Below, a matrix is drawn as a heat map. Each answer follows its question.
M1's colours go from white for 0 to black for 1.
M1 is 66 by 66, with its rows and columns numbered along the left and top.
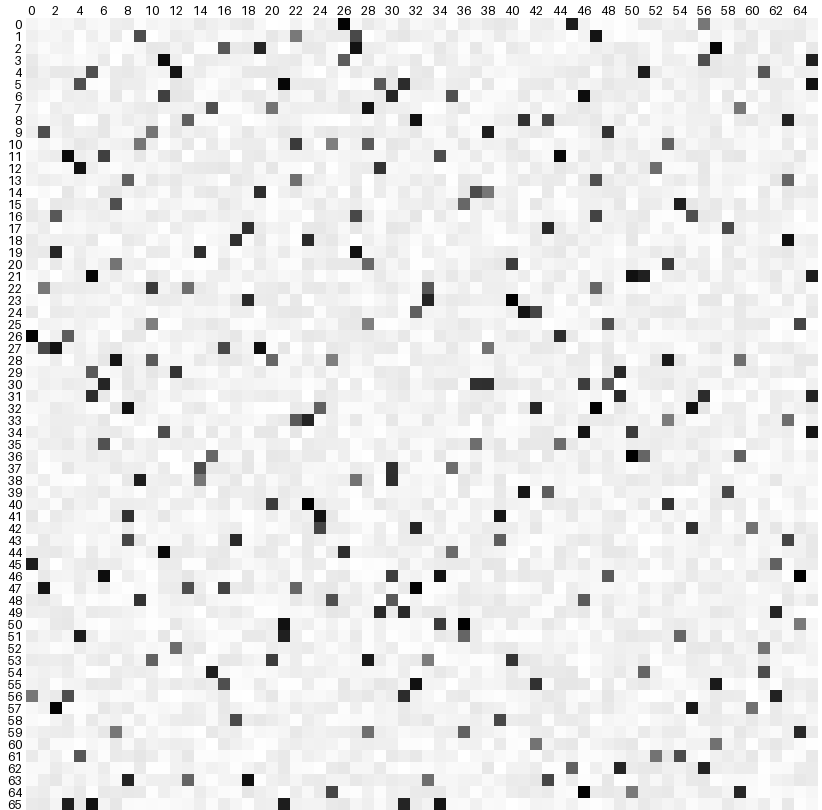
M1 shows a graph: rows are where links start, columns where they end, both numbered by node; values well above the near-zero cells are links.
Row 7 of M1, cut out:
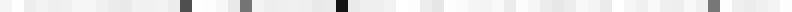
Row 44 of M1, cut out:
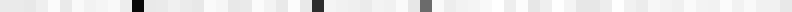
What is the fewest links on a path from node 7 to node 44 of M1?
6
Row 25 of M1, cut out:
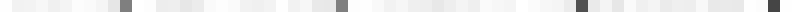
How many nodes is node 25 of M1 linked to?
4
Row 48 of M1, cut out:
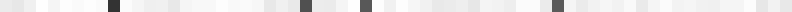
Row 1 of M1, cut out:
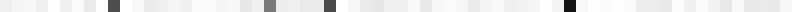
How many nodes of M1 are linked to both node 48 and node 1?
1
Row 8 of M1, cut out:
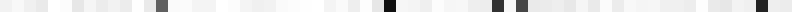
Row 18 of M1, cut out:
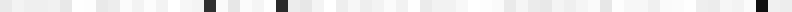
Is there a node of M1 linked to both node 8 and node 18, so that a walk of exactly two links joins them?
yes
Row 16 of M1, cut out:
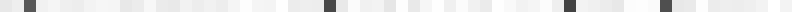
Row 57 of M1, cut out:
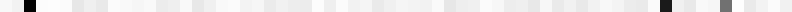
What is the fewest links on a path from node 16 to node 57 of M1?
2
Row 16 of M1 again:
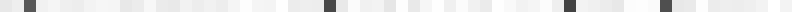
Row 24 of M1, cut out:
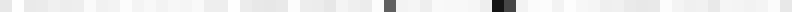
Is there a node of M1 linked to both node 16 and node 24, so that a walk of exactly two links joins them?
no
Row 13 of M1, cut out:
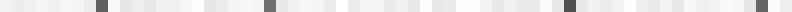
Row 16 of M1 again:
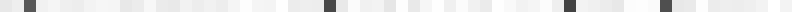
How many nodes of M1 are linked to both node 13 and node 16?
1
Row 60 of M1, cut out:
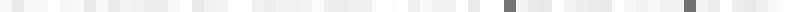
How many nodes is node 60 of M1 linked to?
2
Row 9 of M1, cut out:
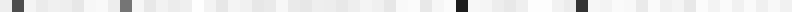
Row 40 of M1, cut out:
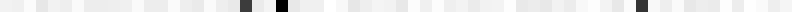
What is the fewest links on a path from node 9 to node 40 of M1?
3
